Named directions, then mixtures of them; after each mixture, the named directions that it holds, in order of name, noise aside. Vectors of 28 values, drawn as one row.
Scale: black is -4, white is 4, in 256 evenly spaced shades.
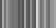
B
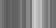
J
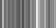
B, J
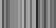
B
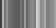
B, J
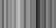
B, J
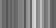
B, J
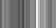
B, J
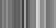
B, J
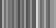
B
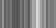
B, J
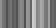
B, J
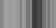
J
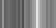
B, J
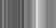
B, J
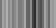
B, J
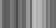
J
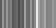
B, J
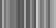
B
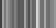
B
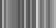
B
